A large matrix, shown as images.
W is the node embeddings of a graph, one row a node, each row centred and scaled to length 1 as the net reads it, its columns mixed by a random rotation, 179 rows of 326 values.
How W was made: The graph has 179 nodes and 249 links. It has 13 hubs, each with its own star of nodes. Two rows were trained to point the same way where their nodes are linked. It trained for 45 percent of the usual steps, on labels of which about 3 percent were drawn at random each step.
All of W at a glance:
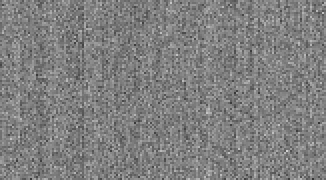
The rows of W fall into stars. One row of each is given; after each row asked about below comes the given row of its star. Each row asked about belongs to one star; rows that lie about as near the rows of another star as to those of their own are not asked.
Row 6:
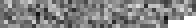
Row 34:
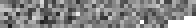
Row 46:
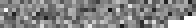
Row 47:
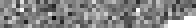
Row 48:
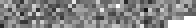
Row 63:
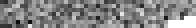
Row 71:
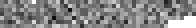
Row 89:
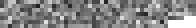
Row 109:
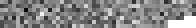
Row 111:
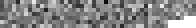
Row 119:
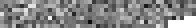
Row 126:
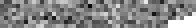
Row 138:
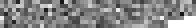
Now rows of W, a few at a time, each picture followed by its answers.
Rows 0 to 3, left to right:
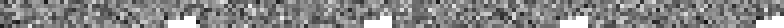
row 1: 6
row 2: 63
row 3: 126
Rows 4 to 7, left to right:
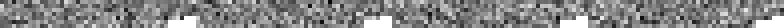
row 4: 63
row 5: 71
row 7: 47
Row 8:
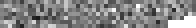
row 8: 126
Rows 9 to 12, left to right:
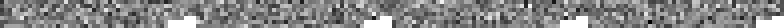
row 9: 48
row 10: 111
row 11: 126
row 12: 6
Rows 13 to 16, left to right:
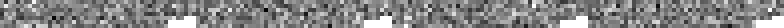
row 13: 71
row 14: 48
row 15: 119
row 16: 46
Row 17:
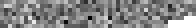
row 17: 126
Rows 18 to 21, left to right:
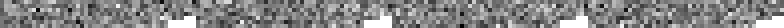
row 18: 48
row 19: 89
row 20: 109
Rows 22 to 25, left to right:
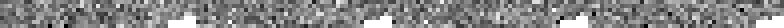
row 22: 109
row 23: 71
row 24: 126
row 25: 6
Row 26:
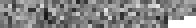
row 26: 6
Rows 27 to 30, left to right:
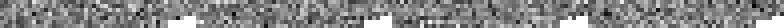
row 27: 111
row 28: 6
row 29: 63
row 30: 71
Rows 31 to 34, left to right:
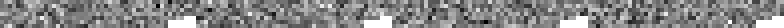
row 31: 119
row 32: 89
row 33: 119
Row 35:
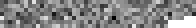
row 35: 71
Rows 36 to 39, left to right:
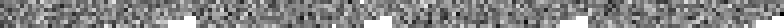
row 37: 111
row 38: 119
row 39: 34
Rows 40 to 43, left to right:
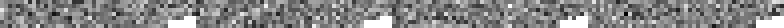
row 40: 34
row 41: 109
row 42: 48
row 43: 46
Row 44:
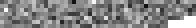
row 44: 47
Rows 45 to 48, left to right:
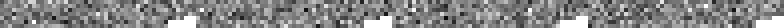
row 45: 126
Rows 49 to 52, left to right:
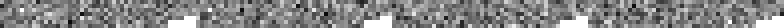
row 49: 109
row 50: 138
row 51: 109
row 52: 34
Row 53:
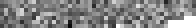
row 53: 109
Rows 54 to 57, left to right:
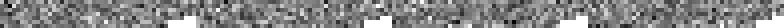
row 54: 63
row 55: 46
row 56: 47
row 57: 63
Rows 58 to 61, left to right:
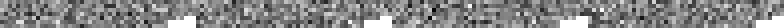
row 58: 34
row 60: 34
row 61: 138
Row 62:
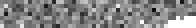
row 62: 34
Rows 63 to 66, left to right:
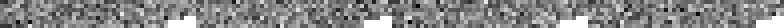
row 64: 48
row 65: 63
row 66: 48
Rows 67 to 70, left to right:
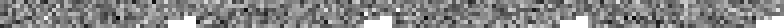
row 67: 63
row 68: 47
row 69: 138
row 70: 6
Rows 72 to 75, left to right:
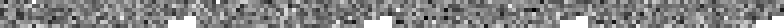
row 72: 71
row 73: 34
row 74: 48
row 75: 119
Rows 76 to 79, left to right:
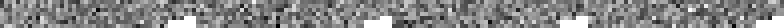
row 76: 119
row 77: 34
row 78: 63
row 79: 48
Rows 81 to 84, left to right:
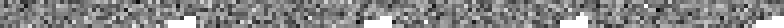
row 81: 63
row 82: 89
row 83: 126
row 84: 119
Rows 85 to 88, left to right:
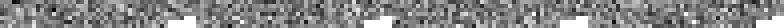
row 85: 48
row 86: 89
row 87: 48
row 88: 126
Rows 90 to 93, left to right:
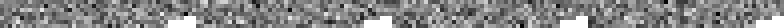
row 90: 71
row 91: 6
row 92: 47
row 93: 109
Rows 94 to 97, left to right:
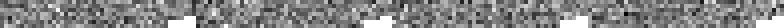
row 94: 119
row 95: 63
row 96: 111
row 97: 46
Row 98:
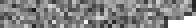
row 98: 6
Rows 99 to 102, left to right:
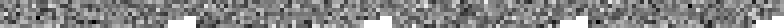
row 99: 119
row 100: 109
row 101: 47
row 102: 71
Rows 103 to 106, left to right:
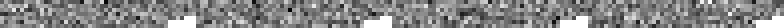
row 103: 138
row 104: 48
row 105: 47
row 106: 109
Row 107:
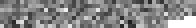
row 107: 34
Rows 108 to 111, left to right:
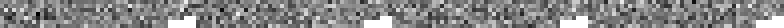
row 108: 46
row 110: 46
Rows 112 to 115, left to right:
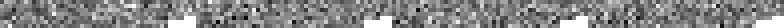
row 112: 6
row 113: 46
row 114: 109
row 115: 48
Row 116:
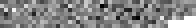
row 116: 138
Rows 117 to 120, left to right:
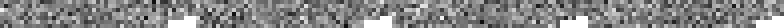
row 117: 47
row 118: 46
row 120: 111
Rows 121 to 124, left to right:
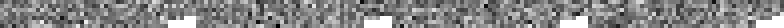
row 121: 48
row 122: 71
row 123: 63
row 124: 89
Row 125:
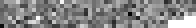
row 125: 109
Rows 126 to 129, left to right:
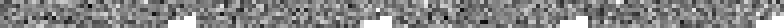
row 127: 46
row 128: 119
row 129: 89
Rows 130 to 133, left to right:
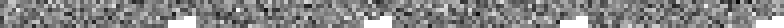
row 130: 47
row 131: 71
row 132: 126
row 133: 48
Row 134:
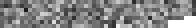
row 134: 109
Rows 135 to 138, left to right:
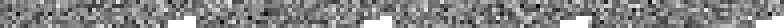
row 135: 119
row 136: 47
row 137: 48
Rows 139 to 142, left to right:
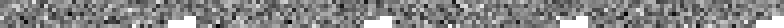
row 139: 47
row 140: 119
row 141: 71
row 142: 109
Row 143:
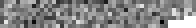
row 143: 89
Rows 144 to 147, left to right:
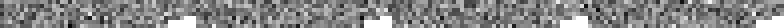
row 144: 109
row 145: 6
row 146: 111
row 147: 46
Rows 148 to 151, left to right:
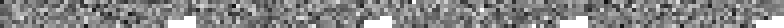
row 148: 63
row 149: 6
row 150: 111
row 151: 111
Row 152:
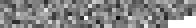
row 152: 63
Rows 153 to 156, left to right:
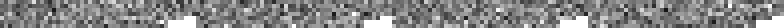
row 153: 71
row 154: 63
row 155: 71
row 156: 6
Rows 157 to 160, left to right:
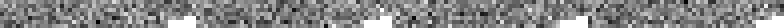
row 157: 71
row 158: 89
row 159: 47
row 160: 89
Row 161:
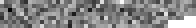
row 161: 109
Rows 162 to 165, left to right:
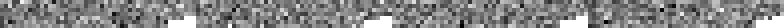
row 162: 6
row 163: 48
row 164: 109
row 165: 63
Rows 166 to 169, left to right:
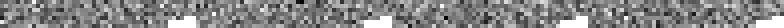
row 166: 111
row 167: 111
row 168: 119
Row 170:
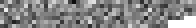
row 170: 138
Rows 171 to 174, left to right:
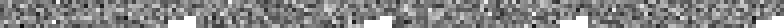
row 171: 6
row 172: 119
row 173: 63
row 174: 6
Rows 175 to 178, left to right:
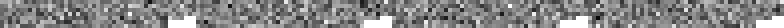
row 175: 6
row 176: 71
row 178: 46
